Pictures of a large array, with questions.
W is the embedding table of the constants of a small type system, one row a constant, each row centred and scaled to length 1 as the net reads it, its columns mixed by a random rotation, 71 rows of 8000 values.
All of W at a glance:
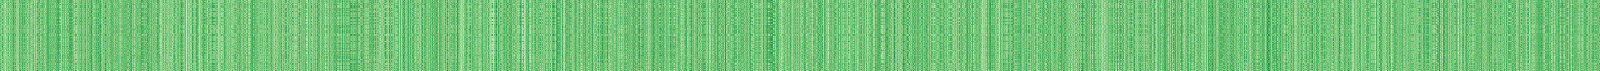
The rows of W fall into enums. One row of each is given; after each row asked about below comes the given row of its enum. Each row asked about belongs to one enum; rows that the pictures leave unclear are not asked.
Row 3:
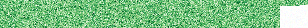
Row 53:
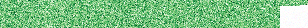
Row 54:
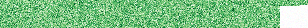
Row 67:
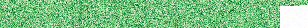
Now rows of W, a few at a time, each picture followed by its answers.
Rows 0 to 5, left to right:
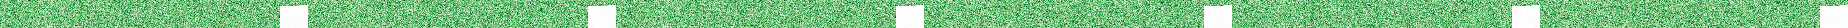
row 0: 53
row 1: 54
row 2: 53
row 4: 67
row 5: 3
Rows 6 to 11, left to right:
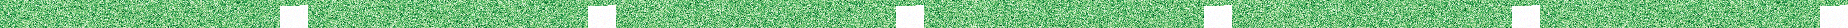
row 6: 3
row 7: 3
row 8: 54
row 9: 53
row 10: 54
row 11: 3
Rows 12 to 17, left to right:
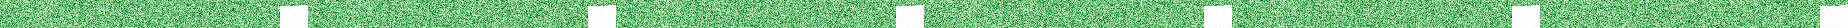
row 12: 54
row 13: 53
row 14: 53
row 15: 54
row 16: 53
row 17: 3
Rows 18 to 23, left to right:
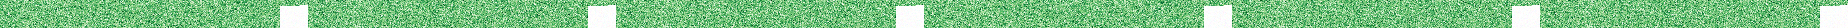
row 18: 3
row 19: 53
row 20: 53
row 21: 3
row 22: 53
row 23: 53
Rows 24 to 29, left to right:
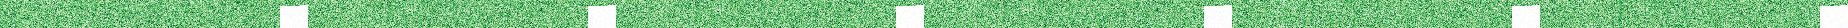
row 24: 3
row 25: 54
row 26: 54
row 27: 54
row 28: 53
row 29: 67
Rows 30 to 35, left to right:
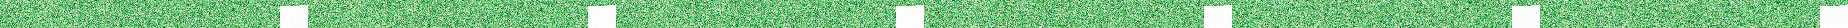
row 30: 54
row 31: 54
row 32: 54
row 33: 53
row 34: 3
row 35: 3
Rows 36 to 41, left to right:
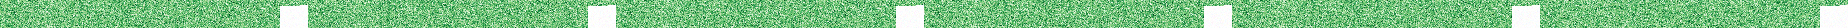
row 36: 53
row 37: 67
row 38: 53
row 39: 53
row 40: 53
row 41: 3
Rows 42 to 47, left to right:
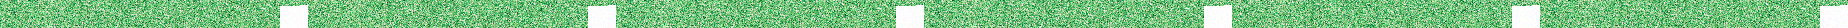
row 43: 54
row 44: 53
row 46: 67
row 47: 53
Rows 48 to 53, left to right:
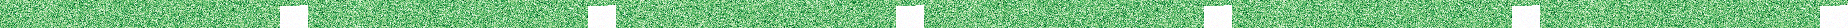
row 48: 54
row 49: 53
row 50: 3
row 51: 54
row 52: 53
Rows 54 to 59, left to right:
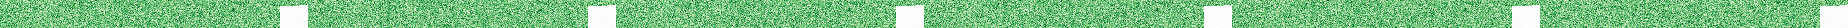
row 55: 67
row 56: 54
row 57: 54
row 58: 54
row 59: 3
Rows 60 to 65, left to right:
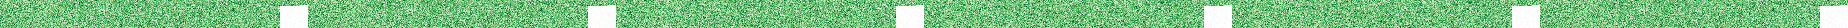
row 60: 54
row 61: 54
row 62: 53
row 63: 3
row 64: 3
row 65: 54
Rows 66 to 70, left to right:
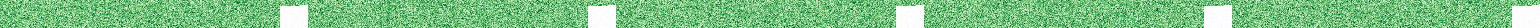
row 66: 3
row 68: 3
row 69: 54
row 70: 3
